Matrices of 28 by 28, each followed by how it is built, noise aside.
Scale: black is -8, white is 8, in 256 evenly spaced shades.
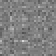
low rank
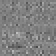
low rank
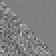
lower triangular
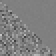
lower triangular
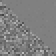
lower triangular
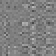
low rank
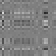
low rank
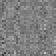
low rank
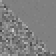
lower triangular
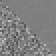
lower triangular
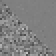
lower triangular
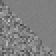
lower triangular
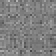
low rank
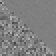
lower triangular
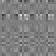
low rank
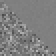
lower triangular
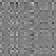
low rank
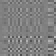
low rank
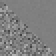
lower triangular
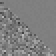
lower triangular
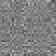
low rank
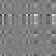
low rank
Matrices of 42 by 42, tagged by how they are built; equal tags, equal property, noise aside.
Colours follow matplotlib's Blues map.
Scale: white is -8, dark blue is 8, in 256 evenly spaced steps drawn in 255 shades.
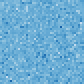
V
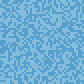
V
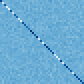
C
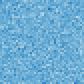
V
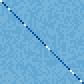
C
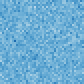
V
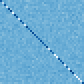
C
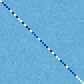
C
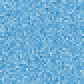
V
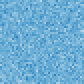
V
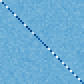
C
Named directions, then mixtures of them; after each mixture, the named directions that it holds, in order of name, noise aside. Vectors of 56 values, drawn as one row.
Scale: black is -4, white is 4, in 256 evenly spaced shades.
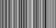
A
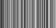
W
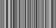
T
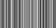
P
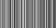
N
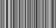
T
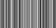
P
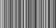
W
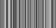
T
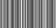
A, N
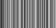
W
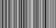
A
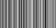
A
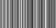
A
